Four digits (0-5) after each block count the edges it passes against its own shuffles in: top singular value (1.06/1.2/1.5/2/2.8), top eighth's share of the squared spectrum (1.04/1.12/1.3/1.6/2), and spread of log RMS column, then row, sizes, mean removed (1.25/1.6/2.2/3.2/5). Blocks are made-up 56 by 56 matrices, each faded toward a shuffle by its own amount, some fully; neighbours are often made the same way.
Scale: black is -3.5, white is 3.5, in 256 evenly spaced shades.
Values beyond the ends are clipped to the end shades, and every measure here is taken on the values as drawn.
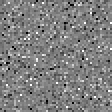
0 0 0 0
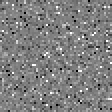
0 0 0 0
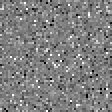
0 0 0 0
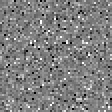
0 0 0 0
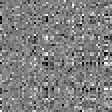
4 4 3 2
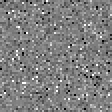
0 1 0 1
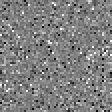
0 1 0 0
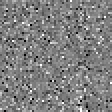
1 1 2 0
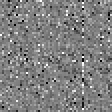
2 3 2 1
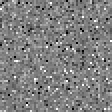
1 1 1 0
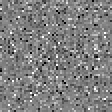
4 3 2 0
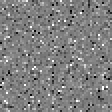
2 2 1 0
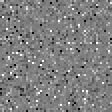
2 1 0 0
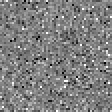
1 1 0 0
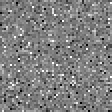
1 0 0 0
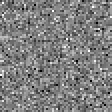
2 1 0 0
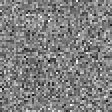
3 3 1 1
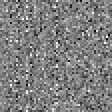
1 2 2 0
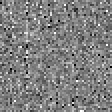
1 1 1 0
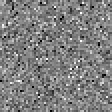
0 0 1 0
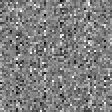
2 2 3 0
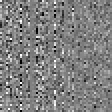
2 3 4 0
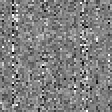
2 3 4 0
